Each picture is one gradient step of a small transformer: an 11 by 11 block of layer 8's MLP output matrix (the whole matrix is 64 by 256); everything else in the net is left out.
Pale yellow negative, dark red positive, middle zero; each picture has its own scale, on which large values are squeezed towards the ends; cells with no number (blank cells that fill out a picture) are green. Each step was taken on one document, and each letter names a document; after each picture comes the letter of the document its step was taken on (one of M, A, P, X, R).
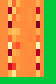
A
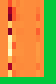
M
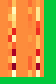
A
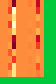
A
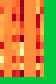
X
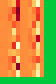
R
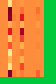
M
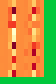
R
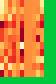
X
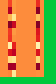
A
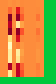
M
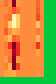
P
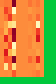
P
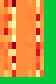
P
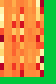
X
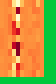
R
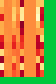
X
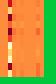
M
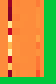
M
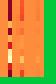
M
